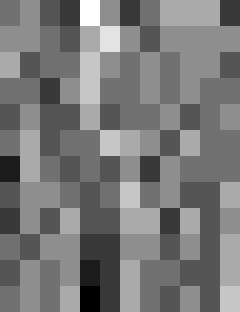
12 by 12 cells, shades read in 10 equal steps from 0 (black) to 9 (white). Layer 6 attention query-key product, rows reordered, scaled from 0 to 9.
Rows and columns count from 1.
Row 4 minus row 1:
0 -1 -1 3 -2 -1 2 1 -2 -1 -2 2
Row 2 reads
5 5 4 3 6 8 5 3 5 5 5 5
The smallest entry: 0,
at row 12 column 5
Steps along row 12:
up down up down up up down down up down up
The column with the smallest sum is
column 1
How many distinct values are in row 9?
4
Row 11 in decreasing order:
6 6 5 5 4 4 4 3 3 3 2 1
